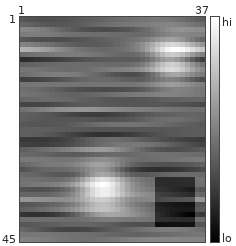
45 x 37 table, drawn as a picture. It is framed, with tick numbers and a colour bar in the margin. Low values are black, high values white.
An odd patch, lower than its surroundings, sits in the bottom right. There are two bumps. No overall slope runs across the table. The ninth with the lowest average is the bottom right.
